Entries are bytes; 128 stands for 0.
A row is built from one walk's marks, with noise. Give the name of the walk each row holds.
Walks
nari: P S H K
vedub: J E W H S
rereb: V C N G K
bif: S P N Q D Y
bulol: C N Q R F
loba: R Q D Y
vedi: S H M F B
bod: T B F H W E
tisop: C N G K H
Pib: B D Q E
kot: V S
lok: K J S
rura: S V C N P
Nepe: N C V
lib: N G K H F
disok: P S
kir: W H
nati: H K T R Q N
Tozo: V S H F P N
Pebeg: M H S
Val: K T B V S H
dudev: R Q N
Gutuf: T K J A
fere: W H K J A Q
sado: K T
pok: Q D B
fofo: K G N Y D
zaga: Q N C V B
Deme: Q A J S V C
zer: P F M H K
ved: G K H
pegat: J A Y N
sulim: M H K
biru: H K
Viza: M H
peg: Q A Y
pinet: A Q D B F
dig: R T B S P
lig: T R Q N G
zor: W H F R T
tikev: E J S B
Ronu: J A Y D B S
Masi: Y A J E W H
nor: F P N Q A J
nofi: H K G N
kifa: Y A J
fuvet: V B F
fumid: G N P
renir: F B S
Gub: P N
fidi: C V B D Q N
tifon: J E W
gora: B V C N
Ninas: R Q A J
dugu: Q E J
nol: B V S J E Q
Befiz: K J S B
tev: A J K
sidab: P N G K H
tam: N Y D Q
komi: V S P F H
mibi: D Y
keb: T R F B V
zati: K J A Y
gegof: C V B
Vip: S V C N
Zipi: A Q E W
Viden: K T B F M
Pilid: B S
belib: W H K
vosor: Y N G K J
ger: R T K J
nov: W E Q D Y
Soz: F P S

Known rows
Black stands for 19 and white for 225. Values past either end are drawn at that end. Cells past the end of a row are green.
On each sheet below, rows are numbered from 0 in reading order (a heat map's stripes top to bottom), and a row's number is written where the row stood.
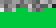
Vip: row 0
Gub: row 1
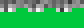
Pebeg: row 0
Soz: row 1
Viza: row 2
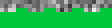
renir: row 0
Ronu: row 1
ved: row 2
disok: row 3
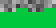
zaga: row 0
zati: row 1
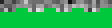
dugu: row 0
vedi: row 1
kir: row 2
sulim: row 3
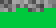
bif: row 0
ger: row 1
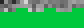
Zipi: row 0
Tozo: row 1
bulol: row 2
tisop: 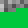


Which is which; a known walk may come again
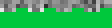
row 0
Vip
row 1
gegof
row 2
keb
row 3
pok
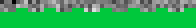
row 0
tifon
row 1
Pib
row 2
tisop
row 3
komi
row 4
fere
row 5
bif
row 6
fidi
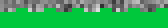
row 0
Viden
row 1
Tozo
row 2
vosor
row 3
fuvet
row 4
loba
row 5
fofo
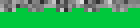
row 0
zaga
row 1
Masi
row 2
peg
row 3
Zipi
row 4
bod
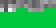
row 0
Pebeg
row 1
bulol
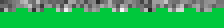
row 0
Ninas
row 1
ved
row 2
disok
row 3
vedub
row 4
Soz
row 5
tam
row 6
renir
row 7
Val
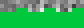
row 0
nati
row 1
Pilid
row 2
gora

